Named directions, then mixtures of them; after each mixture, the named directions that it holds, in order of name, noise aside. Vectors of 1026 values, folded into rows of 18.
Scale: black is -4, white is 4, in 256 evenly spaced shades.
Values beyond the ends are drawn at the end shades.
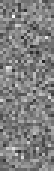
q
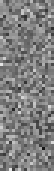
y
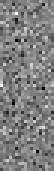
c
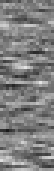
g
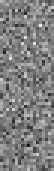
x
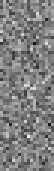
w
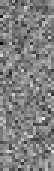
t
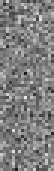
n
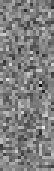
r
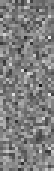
r, t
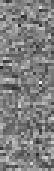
g, r, y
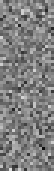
y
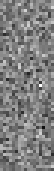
r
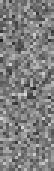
q, t, w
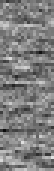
g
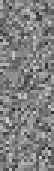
r, w, y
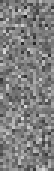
n, x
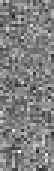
n, q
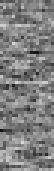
g, q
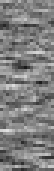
g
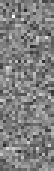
q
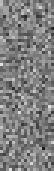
y
